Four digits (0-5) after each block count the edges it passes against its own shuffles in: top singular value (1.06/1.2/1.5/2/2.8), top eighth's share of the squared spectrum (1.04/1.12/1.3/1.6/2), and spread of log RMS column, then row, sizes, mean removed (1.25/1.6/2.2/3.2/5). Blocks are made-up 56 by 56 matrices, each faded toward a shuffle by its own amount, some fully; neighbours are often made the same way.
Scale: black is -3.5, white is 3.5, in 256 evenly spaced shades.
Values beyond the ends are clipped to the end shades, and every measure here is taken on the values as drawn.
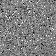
0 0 0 0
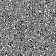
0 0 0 0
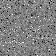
0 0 0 0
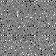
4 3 0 1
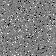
0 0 0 0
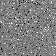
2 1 0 0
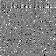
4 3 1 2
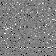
3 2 0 1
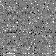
3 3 1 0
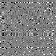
4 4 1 2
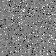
2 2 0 0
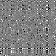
4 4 2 2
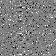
3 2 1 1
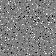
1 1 0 0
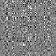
4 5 3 2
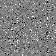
2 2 1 1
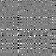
4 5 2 3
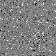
3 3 1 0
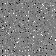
2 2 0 0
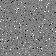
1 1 0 0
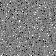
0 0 0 0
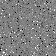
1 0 0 0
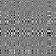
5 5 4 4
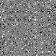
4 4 2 2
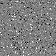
2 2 1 0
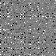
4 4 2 2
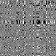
4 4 3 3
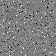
0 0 0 0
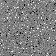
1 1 0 0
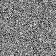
1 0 0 0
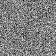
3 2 1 0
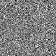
3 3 1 1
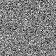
2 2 0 0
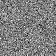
1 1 0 0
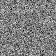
0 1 0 0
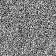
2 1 0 0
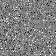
1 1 0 0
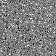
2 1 0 0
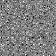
3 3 1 1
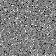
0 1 0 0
